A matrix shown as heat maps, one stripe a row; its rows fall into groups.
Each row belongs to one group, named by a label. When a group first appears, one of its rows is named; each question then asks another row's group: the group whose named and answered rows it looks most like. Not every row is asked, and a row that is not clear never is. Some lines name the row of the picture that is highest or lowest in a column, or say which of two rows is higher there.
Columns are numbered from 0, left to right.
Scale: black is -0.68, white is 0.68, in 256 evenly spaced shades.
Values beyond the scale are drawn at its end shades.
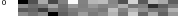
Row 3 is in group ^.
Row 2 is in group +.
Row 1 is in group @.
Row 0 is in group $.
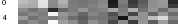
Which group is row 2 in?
^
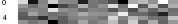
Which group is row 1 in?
^
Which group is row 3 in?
@
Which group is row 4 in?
+
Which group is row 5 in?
^
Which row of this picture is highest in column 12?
0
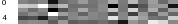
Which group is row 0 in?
^
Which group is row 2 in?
^
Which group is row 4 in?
+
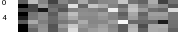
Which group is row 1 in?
$
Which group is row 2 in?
+
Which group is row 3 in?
$
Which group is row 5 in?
@
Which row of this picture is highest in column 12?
2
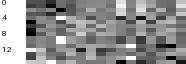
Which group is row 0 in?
+
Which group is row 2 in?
^
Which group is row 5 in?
$
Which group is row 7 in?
$
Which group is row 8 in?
$
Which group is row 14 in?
@
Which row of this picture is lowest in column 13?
11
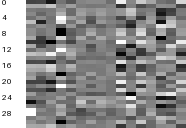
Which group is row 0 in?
+
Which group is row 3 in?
@
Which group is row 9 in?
@
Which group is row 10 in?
+
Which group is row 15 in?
+
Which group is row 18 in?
^
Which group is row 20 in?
+
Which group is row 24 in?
@
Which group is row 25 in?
$
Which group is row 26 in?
@
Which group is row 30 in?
^
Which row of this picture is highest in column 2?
13
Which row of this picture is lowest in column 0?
25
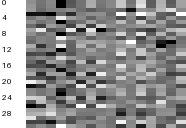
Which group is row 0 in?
^
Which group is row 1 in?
^
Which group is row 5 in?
^
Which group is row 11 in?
@
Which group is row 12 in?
^
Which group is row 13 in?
+
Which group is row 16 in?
+
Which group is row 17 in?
^
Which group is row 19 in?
+
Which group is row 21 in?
$
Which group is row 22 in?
^
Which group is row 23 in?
^
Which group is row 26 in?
$
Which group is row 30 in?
+
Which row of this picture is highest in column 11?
3
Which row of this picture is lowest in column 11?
31
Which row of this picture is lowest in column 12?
7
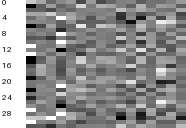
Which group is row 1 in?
$
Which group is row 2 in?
+
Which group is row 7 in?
^
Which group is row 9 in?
+
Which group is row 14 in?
$
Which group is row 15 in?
$
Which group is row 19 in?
$
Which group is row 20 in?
@
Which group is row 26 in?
^
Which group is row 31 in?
+
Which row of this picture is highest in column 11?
12
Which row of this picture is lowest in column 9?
29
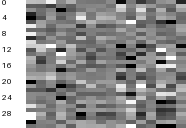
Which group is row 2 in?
^
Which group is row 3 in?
$
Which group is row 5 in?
@
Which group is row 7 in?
+
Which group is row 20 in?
$
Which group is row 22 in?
+
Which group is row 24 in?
^
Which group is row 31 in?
@
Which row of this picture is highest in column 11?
21
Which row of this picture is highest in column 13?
12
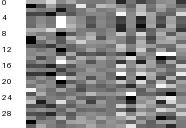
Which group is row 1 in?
$
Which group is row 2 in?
^
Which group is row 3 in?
+
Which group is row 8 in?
^
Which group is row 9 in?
$
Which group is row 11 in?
+
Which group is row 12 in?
^
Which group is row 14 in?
@
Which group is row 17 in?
^
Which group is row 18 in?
+
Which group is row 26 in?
+
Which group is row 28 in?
+
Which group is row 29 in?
@
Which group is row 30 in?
$
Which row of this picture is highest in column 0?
22
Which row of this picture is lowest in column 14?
23
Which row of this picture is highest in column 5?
1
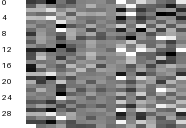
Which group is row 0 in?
+
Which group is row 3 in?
@
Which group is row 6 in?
^
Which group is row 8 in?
$
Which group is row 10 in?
@
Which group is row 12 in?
+
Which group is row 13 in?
@
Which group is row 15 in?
@
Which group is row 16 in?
$
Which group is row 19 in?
+
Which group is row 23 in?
^
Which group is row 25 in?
+
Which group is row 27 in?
+
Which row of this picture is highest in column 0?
31
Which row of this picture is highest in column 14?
9
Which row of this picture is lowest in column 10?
9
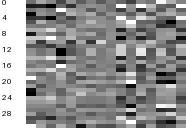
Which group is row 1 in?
+
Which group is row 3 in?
$
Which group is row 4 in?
+
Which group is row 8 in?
$
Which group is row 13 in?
^
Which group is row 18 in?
@
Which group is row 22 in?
$
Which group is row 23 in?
$
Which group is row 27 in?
@
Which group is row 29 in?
+
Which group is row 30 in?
@
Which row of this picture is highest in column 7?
10
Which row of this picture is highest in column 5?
23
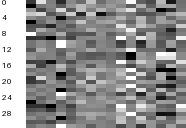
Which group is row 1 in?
$
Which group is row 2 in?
@
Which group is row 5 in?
$
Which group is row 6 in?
+
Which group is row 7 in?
@
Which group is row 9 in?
+
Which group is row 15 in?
+
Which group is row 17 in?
@
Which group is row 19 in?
@
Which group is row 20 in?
$
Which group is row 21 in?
@
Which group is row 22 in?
^
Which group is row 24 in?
@
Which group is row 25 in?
$
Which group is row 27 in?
+
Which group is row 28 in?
@
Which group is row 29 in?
^
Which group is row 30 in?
+
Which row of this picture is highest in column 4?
3
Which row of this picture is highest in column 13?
13
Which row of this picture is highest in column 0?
8
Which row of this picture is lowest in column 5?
3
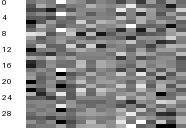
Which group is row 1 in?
@
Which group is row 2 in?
+
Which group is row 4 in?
+
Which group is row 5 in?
$
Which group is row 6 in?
@
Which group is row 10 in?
@
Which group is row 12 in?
$
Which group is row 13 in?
+
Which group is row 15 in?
$
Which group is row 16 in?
$
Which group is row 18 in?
^
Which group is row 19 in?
@
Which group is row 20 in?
$
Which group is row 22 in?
$
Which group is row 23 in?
@
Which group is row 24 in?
+
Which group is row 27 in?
^
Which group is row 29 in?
+
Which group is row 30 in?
^
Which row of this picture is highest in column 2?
14
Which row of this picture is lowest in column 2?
2
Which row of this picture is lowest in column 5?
8
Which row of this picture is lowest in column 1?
23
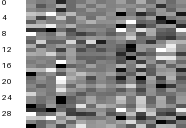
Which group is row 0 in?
^
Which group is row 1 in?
@
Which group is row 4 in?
@
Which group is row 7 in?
+
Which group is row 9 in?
@
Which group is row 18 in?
$
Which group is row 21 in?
@
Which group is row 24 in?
^
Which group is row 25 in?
^
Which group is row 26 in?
$
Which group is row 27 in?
+
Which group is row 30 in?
@
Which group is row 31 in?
$
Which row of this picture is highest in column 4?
10
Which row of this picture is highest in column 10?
5
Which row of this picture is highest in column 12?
28
